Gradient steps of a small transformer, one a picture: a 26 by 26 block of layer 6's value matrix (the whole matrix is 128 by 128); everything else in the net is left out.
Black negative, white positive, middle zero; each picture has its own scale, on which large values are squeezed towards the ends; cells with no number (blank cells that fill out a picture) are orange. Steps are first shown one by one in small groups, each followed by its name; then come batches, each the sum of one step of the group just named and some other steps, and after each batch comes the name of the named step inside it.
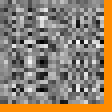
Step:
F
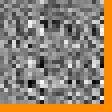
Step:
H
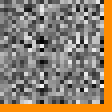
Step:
F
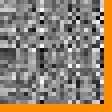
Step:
H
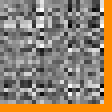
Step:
H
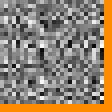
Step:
H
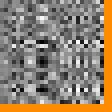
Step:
F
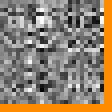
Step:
F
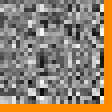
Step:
H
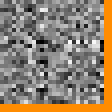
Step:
F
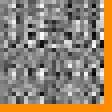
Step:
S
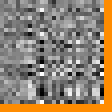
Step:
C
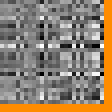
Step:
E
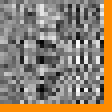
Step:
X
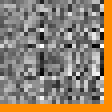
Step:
E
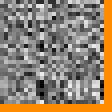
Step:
C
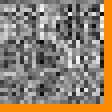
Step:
X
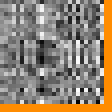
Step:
X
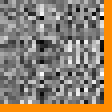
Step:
X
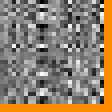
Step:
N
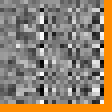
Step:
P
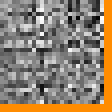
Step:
P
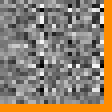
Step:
P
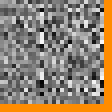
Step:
P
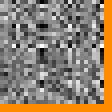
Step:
N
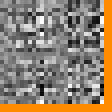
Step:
P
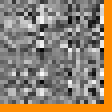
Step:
N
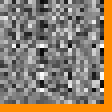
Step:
N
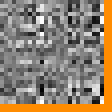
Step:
P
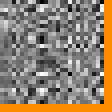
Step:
N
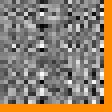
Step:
N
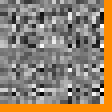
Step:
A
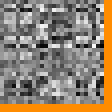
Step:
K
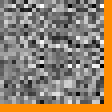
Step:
K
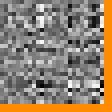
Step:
A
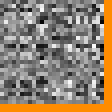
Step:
K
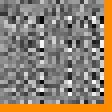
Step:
A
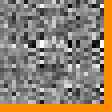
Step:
A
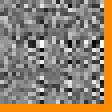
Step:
A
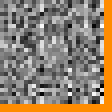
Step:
A
